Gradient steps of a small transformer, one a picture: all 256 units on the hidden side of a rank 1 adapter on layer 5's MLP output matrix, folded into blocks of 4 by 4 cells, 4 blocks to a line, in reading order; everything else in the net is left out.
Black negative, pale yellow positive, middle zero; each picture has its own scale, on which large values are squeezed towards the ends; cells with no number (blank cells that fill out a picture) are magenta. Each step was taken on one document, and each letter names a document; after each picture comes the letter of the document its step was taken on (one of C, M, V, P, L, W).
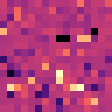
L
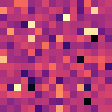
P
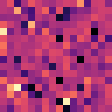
P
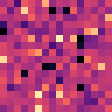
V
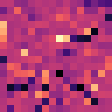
L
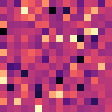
V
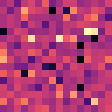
V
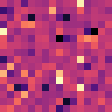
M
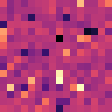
M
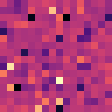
M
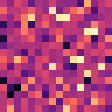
P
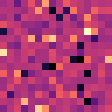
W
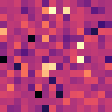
V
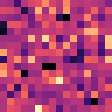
W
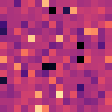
V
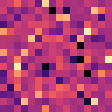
W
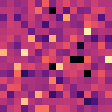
W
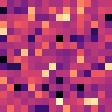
M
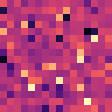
P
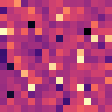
P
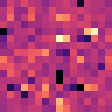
L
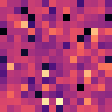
M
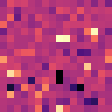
L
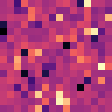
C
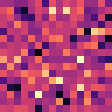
C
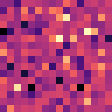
P
